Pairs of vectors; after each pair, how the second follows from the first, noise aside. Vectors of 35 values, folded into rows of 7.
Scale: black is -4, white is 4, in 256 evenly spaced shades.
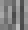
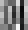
scaled up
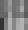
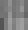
shrunk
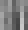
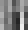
scaled up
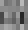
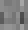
shrunk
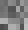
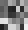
scaled up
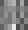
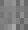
shrunk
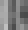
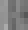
shrunk
